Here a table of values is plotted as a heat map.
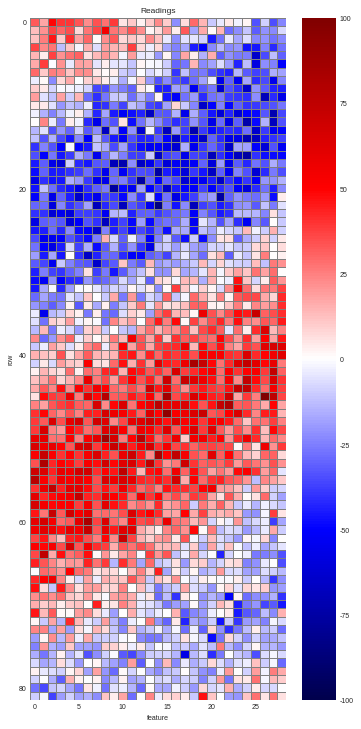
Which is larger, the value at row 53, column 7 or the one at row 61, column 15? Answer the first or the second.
the first
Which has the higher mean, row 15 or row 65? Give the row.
65
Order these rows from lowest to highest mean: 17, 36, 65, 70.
17, 70, 65, 36
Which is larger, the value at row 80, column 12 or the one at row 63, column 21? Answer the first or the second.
the second
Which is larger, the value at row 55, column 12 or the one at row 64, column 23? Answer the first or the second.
the first
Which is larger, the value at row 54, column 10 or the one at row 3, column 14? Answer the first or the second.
the first
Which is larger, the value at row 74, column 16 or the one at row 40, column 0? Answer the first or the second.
the second
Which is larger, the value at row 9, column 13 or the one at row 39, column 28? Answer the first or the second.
the second
